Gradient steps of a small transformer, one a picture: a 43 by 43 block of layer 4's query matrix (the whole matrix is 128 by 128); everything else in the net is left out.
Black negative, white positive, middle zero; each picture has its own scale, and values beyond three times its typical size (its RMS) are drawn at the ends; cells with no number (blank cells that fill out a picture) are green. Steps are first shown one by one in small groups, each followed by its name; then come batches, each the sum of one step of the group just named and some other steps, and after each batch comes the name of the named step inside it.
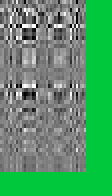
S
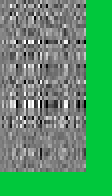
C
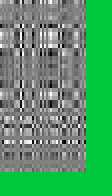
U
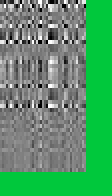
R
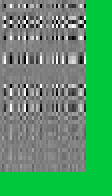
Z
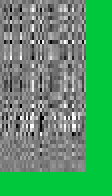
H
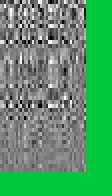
R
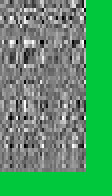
C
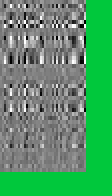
Z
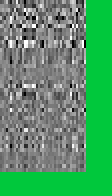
S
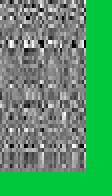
R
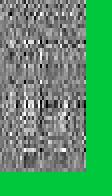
C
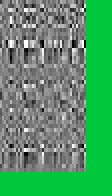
S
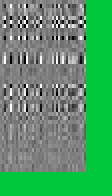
Z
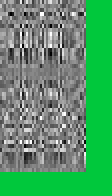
U
